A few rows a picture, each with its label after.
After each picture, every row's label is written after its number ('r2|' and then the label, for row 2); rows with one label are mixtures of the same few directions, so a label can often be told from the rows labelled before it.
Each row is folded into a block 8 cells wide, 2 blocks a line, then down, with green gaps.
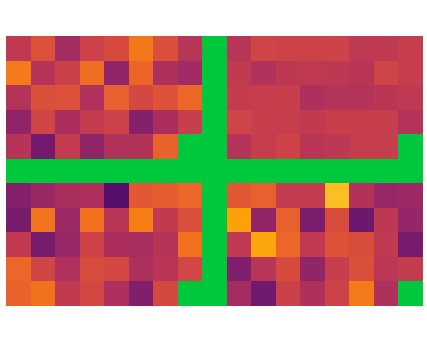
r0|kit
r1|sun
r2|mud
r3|mud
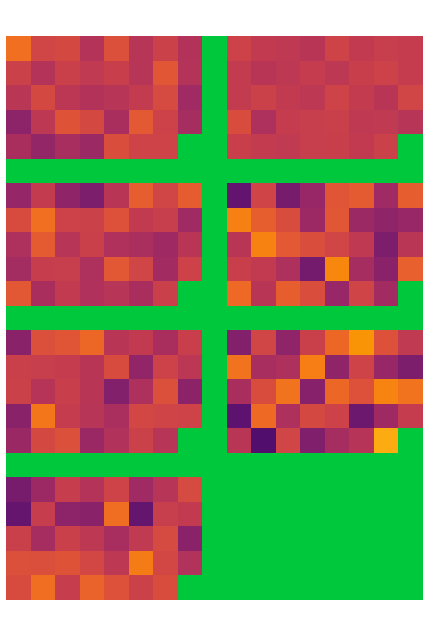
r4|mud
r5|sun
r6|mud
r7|mud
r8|sun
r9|kit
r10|kit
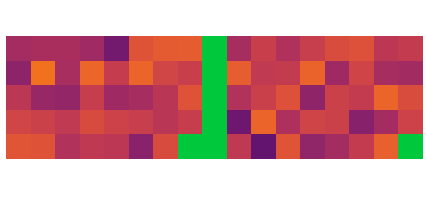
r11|mud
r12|kit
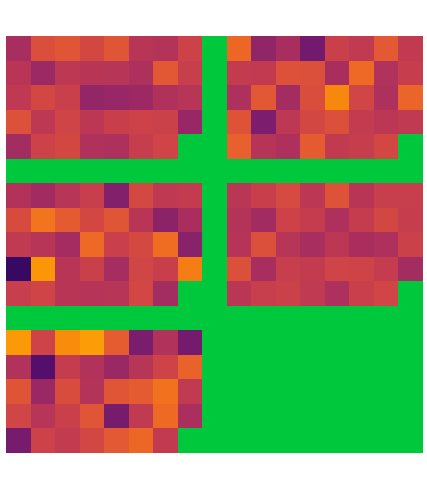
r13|sun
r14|sun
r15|sun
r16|sun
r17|mud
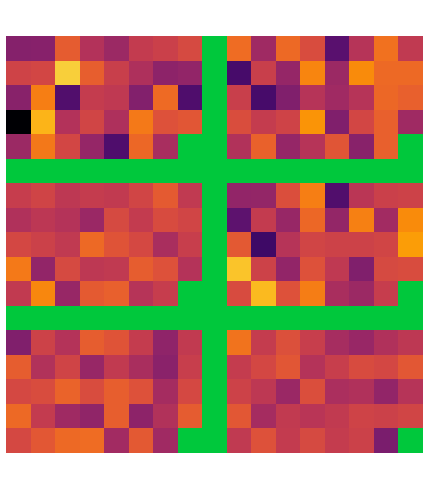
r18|sun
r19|mud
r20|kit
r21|mud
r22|mud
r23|kit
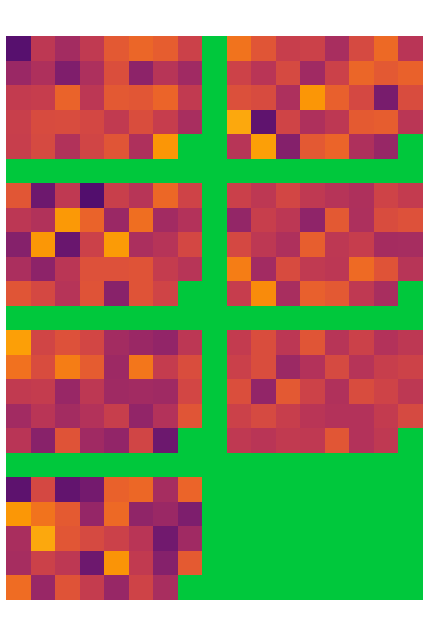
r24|kit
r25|kit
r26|sun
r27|kit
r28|kit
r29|sun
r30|mud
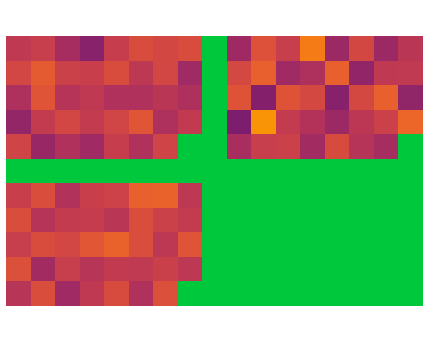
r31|mud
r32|sun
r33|kit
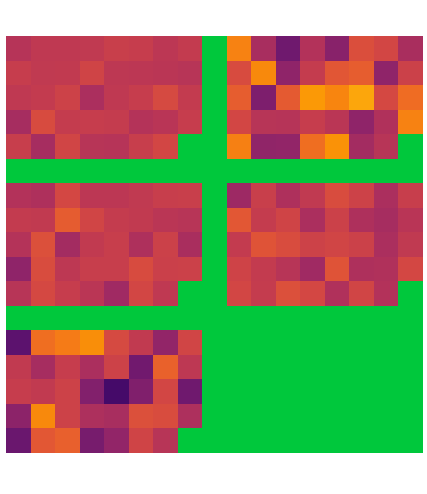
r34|kit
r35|sun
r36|sun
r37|mud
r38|sun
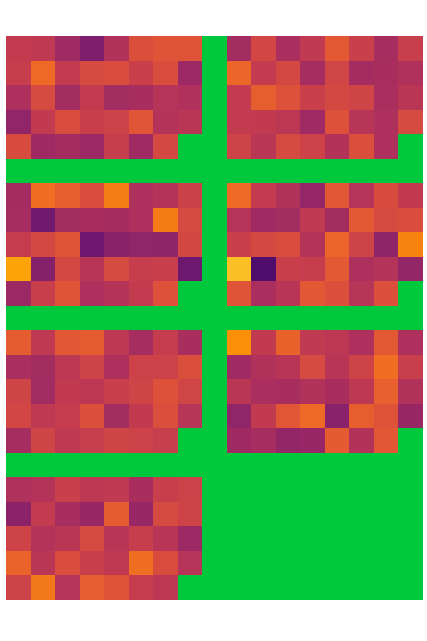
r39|mud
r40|mud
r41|sun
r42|sun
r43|mud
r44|mud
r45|kit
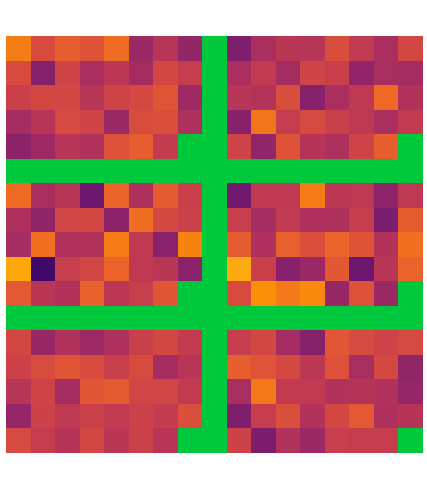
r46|mud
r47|kit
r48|sun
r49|mud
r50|sun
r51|mud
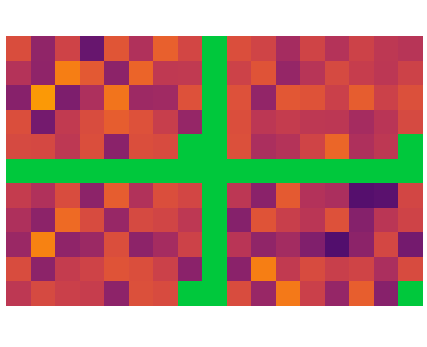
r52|sun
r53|sun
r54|sun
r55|kit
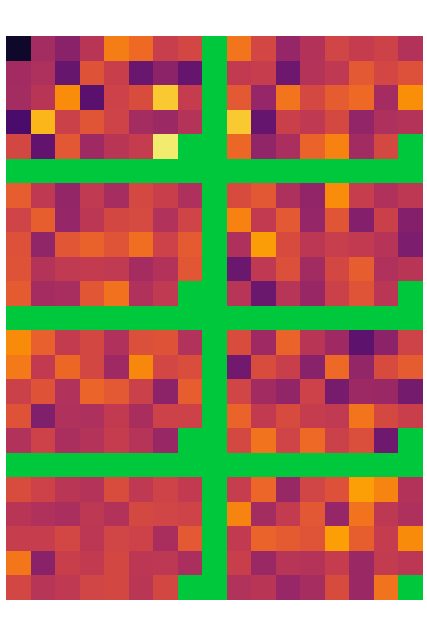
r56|kit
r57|sun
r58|sun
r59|mud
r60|kit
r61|kit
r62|sun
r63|kit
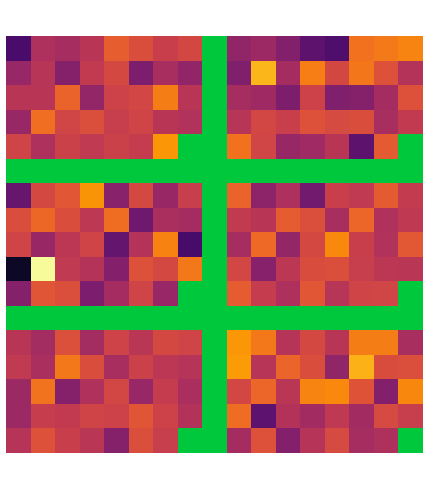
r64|kit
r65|mud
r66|sun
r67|sun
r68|sun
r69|kit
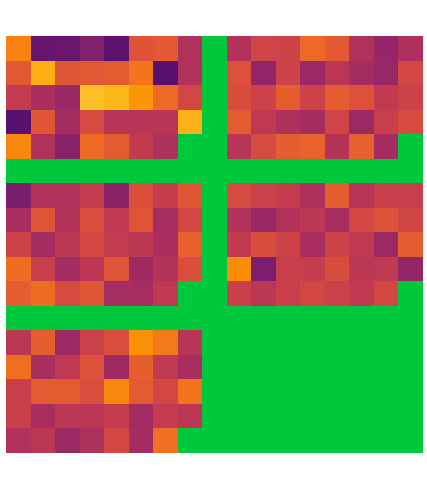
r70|sun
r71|mud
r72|mud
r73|sun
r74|kit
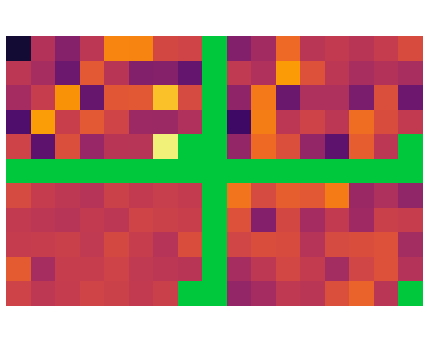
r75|kit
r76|sun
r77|sun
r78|mud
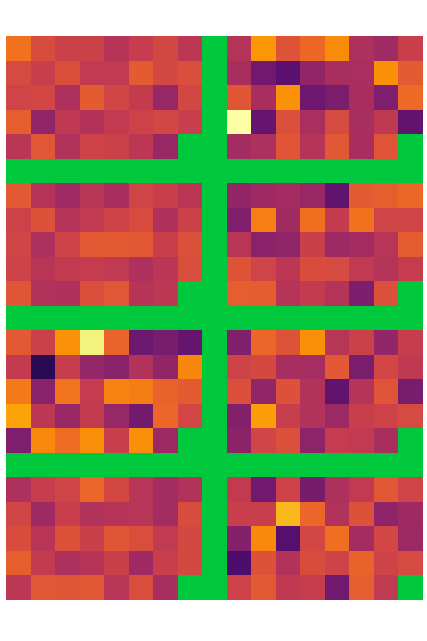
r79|kit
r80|sun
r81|sun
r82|mud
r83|mud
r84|sun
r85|mud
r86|sun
